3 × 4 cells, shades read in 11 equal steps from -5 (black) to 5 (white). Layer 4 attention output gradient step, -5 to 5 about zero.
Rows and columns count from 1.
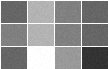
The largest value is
5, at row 3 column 2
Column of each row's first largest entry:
2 2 2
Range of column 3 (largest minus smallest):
1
